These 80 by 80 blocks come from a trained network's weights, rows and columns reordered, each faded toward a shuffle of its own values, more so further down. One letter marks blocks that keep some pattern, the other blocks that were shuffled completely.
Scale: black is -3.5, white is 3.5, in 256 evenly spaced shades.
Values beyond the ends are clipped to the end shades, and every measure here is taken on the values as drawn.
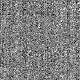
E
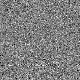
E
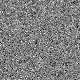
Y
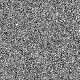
Y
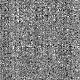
E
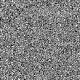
E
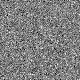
Y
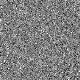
E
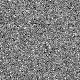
Y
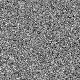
Y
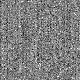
E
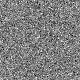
Y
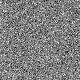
Y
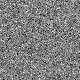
Y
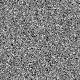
Y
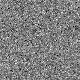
Y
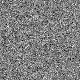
Y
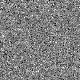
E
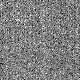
E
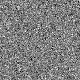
E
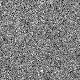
E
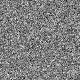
E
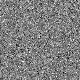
Y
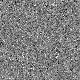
Y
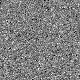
Y
